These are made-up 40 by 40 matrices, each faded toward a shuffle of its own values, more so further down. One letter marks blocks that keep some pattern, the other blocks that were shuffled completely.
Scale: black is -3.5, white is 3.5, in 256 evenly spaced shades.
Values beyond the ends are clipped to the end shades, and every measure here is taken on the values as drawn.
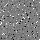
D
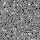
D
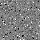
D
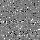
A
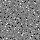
D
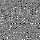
A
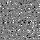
A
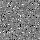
D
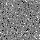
D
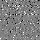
A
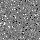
D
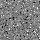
D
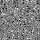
A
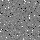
D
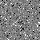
D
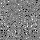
A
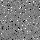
D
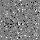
A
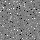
D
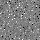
D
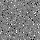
D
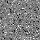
A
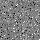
D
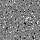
D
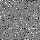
A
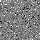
D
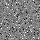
D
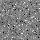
D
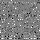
A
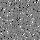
D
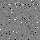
A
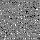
A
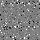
A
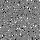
D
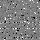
A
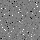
D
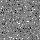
D
